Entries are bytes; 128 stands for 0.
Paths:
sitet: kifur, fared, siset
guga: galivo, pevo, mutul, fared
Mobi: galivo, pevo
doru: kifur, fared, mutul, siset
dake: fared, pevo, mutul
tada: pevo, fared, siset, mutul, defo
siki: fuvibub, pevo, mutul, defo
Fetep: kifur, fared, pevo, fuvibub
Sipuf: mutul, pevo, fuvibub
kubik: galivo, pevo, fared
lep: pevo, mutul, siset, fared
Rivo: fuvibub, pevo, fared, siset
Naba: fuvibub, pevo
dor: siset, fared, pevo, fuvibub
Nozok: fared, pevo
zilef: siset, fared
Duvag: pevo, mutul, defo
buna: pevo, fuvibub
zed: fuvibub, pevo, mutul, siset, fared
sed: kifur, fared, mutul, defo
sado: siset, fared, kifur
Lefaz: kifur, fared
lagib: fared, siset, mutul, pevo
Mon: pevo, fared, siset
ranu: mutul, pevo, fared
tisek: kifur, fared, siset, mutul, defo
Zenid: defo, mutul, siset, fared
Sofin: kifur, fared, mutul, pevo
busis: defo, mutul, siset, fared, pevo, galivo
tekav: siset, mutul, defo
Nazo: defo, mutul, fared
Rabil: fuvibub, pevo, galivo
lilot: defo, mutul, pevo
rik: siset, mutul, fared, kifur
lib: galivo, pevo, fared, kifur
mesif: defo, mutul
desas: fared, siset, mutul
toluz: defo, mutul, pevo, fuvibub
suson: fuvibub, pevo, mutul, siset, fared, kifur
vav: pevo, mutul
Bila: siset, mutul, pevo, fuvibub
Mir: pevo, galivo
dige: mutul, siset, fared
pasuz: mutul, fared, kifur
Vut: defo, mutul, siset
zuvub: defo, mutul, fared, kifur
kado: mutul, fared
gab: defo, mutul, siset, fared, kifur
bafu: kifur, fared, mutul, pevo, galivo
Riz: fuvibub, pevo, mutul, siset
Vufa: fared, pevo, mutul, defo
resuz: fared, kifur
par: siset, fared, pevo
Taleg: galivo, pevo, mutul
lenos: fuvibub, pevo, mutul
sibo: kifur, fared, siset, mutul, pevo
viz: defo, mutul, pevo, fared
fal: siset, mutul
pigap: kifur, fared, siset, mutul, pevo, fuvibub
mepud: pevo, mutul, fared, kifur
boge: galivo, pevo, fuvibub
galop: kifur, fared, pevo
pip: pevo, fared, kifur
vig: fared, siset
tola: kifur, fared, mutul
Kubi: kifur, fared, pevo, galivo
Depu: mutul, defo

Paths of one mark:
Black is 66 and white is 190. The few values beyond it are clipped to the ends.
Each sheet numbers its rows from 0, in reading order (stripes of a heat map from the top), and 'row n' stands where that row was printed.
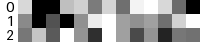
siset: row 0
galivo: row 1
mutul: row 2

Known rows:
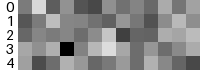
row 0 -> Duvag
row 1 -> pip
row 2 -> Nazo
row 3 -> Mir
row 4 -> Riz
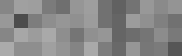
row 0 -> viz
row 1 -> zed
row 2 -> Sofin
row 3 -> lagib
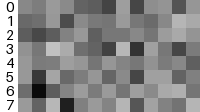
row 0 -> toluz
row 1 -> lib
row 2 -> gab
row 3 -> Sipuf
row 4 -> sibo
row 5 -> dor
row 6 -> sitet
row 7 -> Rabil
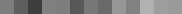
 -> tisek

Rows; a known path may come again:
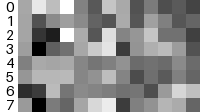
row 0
vav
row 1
Bila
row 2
fal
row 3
vig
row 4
Sofin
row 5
dake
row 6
Lefaz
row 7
zilef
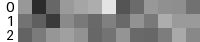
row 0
dige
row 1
tisek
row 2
mepud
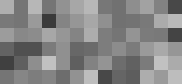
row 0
par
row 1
Kubi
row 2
lagib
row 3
gab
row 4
pasuz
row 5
Nazo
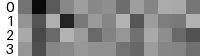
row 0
sitet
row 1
Rabil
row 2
Riz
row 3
zed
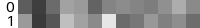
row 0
rik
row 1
desas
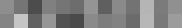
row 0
tada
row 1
Duvag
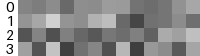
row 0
bafu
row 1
ranu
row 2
sed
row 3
boge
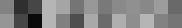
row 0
doru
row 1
Vut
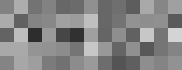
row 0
Vufa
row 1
lep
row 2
Depu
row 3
Taleg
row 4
viz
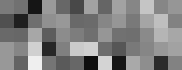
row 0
tekav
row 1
sado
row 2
lib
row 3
kubik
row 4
buna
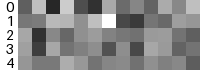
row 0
mesif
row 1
kado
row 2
Rivo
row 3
dor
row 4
sibo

